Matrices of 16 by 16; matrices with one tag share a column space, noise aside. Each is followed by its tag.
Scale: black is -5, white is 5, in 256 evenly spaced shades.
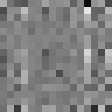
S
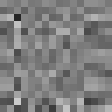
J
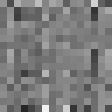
S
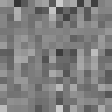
S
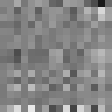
S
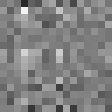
S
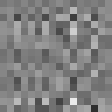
J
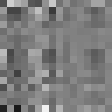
S
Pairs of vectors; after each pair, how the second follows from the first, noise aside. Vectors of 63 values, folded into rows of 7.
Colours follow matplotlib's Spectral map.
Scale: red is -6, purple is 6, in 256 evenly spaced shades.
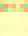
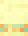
reversed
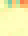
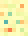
shuffled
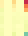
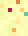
shuffled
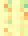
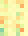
reversed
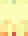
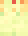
reversed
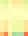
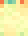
reversed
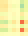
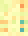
negated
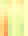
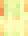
wrapped around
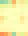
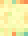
reversed
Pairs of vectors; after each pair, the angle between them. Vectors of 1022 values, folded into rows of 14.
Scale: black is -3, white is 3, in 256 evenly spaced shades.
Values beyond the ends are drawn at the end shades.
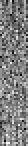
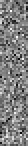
partly aligned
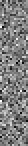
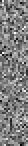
partly opposed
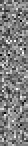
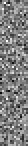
partly aligned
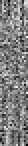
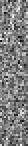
partly aligned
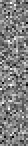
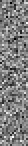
nearly opposite
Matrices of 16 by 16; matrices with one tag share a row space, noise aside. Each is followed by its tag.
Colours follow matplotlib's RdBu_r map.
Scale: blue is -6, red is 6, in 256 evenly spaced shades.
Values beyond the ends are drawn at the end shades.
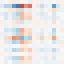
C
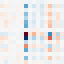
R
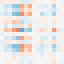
C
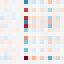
R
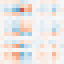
C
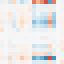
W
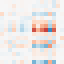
W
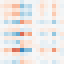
C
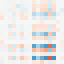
W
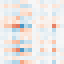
C
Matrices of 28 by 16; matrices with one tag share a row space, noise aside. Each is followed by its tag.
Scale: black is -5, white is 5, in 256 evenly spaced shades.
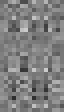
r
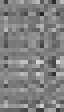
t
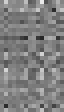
t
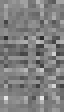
t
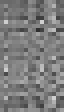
t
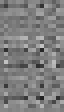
t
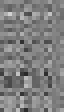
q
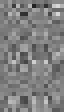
r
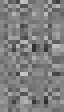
r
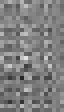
q
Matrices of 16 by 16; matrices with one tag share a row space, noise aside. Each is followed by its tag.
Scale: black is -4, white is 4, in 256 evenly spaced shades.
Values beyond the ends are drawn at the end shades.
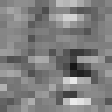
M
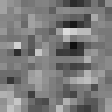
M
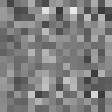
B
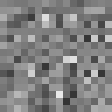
B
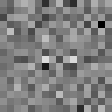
B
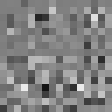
B
